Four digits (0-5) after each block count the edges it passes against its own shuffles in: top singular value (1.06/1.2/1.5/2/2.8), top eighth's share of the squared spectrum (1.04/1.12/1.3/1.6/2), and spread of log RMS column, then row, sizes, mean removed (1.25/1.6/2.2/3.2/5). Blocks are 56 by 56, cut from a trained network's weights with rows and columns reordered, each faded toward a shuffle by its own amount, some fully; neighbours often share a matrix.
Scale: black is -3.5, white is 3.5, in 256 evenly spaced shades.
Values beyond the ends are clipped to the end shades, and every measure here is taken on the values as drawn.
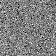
0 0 0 0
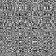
4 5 2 3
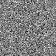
2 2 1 0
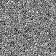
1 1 0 0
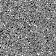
0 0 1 0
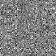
3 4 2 2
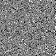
2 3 1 1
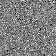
0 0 0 0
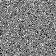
1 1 0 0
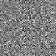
3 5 3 2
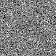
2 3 1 1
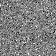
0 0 0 0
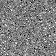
0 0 0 0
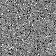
0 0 0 0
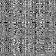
3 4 2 3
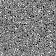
0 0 0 0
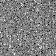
1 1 0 0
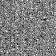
1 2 0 1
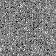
0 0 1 0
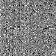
2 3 0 2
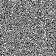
0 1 0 0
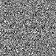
2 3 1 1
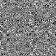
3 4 2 2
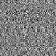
3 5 1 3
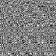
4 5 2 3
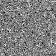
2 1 0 0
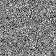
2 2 0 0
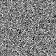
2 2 0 0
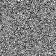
1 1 0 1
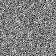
1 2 0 0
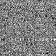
3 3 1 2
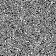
1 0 0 0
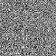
3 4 1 2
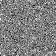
1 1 0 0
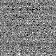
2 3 2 1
